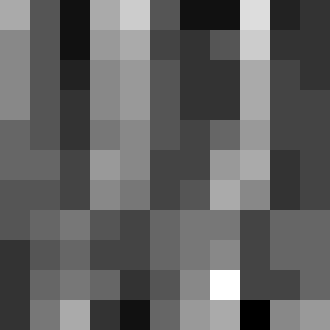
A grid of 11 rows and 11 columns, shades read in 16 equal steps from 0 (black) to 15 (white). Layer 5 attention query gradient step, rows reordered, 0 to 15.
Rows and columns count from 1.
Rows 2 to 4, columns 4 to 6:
9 10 4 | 8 9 5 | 8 9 5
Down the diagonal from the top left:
10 5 2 8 8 4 5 7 4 4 9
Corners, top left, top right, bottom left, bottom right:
10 3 3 9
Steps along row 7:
same down up down down up up down down up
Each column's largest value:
10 7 10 10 12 6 9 15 13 8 9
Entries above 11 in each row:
2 1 0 0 0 0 0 0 0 1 0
